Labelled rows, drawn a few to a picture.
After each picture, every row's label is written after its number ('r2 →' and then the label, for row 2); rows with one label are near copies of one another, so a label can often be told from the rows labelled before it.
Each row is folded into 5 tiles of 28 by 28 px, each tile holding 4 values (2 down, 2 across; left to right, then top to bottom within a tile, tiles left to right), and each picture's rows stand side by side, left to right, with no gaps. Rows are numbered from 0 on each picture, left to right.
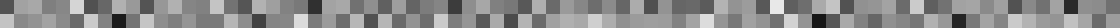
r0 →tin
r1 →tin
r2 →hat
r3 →hat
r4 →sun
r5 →tin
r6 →tin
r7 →sun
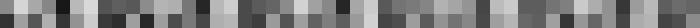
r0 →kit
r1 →kit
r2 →kit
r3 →kit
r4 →kit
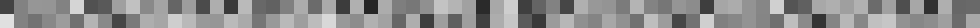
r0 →tin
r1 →sun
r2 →sun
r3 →kit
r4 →tin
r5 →tin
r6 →sun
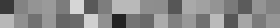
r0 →tin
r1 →hat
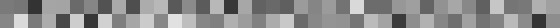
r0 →hat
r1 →sun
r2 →tin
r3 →tin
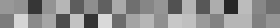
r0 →hat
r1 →sun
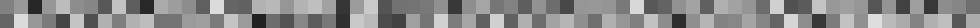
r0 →hat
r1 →tin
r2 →kit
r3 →hat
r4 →tin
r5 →tin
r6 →sun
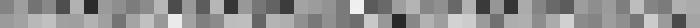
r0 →sun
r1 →sun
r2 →tin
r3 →sun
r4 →tin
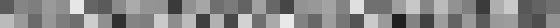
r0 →tin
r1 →hat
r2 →tin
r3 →kit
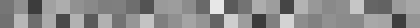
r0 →hat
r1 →tin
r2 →tin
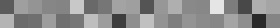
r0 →tin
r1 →tin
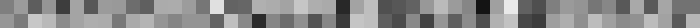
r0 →sun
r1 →tin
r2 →kit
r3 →kit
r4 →sun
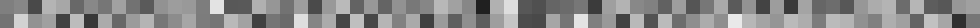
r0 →hat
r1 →tin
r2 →hat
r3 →kit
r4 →hat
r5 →sun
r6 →tin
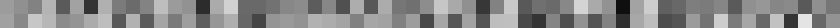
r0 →sun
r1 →kit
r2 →sun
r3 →kit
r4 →kit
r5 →hat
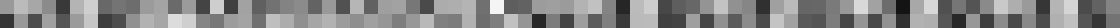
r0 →kit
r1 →sun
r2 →sun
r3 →tin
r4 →kit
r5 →kit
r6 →kit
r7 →kit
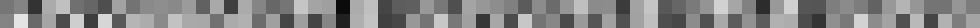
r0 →hat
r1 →sun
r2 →kit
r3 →hat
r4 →kit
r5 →kit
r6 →hat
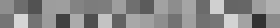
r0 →hat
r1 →tin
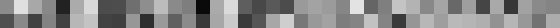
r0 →kit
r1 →kit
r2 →tin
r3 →sun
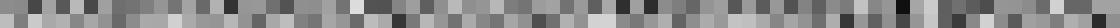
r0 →sun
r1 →sun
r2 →tin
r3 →tin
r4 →sun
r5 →sun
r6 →kit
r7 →tin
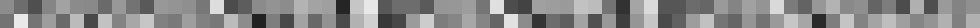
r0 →hat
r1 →tin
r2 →kit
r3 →tin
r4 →kit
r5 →tin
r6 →sun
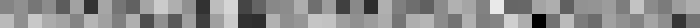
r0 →sun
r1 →kit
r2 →sun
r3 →tin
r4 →tin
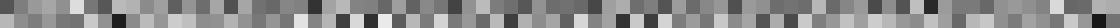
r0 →tin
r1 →sun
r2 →hat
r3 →hat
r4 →hat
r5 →hat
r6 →sun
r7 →tin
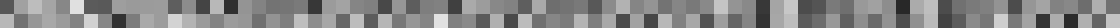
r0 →tin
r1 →sun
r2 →hat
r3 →hat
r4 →hat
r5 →kit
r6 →kit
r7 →hat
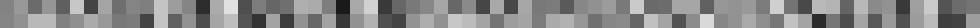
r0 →sun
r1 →kit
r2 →kit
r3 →sun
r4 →tin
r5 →tin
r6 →kit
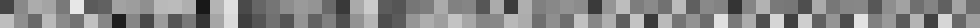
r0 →tin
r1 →kit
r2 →kit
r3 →sun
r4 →hat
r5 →hat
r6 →hat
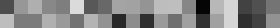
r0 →tin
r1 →kit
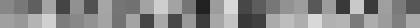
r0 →sun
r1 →kit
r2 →sun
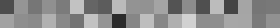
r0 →tin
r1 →sun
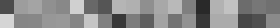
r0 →tin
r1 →kit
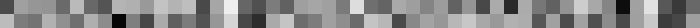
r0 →tin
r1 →kit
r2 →tin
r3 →sun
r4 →kit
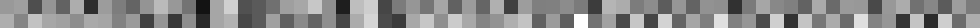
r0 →sun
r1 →kit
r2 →kit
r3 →sun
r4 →hat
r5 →hat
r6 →hat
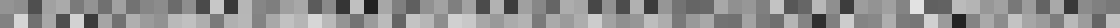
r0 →hat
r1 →sun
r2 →sun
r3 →sun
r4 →sun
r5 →tin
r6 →tin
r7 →sun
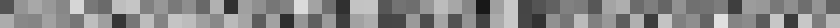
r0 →tin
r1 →sun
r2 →kit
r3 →kit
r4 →hat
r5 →hat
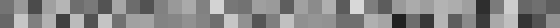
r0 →hat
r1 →tin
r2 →tin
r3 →kit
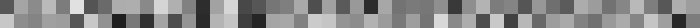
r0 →tin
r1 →kit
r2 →sun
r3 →hat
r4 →tin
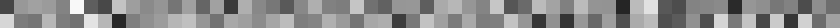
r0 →tin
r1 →sun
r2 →tin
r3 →tin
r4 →kit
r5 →hat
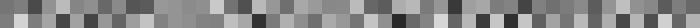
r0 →hat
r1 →tin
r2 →tin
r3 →hat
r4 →hat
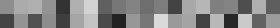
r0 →kit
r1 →hat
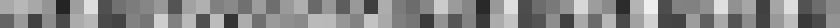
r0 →kit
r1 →hat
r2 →sun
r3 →kit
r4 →kit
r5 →kit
